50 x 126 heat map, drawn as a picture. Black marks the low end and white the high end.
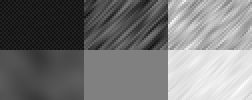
It is made of 2 by 3 panels. Panel 1,1: very low, checkered, faint in contrast. Panel 1,2: low, slanting up to the right. Panel 1,3: high, slanting up to the right. Panel 2,1: low, smooth, faint in contrast. Panel 2,2: middling, flat. Panel 2,3: very high, slanting up to the right, faint in contrast.
